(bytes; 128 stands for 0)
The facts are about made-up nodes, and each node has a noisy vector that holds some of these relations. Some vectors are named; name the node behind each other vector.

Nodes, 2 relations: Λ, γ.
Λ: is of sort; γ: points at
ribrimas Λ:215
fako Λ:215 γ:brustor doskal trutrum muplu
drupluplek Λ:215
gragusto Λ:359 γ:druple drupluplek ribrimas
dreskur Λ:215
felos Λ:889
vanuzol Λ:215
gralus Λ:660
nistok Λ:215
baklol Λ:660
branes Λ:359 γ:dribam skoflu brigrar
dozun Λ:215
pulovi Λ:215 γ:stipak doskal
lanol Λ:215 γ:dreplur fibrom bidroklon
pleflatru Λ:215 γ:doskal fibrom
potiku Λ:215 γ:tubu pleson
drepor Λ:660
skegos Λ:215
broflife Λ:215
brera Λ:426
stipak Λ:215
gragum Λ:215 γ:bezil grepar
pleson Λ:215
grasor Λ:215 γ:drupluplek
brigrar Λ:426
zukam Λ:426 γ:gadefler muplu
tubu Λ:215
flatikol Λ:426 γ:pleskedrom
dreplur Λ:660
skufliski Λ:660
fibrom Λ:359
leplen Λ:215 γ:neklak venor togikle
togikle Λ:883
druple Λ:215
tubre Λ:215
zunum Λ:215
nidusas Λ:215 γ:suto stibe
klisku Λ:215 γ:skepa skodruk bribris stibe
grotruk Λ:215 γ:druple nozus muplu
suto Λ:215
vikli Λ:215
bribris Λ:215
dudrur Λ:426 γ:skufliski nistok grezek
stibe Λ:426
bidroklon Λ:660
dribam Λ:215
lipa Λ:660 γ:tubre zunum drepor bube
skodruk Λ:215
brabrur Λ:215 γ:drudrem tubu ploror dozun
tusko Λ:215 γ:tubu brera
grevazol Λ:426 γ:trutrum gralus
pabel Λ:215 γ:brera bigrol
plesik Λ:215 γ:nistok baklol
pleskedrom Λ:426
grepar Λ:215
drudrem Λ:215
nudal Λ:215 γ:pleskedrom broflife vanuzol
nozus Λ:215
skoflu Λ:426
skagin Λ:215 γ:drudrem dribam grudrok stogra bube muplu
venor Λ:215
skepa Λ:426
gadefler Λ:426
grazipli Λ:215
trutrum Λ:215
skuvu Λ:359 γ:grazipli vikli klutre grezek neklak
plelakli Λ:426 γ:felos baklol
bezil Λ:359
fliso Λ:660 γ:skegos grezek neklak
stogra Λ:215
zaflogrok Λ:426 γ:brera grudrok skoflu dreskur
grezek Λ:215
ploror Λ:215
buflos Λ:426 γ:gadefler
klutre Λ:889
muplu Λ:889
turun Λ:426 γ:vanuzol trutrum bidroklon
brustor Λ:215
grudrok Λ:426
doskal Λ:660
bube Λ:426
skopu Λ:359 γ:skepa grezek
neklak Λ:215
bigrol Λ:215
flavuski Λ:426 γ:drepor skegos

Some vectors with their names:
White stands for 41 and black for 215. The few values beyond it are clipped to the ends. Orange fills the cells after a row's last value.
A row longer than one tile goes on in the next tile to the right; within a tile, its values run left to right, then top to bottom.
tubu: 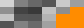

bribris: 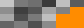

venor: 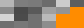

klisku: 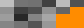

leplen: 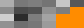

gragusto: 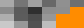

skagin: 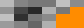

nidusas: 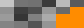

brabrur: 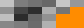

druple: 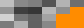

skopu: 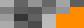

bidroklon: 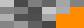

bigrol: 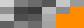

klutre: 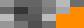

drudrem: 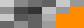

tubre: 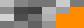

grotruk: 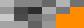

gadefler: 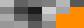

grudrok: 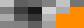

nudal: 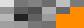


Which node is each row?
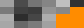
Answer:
dudrur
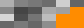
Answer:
skegos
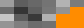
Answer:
felos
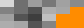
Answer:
fibrom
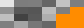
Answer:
broflife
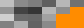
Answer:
nozus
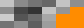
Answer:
stogra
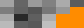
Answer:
skuvu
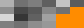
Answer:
plesik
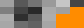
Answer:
flavuski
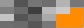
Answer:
drepor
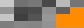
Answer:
gragum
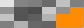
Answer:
trutrum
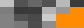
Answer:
stibe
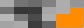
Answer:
muplu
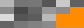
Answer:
nistok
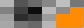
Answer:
zaflogrok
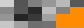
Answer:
turun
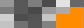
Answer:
togikle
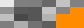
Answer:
vanuzol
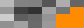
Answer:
grasor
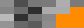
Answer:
lipa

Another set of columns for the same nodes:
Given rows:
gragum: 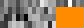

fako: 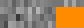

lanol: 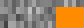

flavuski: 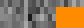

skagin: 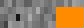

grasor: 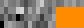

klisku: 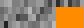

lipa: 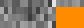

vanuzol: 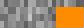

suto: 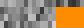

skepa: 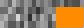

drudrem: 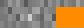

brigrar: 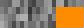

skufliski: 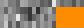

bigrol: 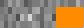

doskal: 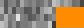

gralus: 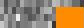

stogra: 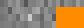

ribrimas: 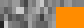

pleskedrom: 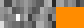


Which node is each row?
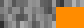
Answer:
leplen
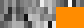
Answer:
grepar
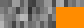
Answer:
brera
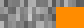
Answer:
broflife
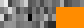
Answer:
plelakli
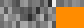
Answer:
fliso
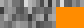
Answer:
skopu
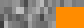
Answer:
druple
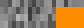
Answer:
bube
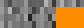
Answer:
grevazol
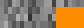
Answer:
gadefler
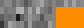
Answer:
grotruk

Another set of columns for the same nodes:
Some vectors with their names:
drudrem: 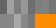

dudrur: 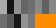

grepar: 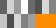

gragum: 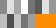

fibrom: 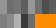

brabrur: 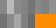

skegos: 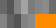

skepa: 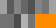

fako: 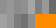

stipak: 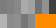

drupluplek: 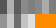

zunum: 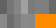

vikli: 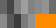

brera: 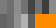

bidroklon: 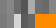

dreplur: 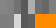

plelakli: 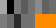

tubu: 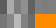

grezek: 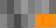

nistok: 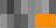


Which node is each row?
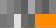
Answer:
doskal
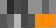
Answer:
baklol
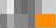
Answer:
nidusas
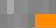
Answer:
skagin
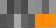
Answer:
skufliski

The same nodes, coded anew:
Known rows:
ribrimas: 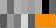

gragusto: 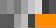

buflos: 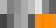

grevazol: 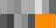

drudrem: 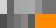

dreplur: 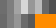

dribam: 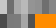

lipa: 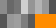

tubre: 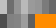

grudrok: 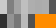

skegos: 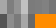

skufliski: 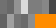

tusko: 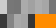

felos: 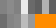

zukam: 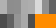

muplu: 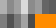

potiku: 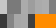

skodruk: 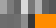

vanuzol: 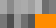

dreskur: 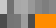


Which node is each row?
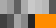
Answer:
branes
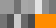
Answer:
nudal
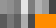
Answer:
skepa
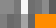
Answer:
klutre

